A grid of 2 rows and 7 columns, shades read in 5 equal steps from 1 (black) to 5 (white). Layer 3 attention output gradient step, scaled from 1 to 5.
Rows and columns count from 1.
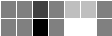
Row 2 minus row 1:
0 0 -1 0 1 1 0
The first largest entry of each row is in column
5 5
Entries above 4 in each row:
0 2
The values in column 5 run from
4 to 5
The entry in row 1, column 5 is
4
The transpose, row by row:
3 3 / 3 3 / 2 1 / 3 3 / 4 5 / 4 5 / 3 3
